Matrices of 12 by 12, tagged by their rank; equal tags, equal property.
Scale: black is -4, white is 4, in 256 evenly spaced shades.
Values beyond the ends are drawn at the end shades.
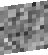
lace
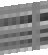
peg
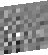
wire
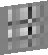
peg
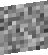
lace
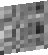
wire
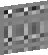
peg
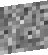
lace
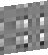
peg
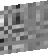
wire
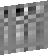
peg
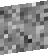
lace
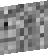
wire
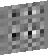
peg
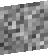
lace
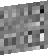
wire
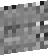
wire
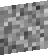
lace
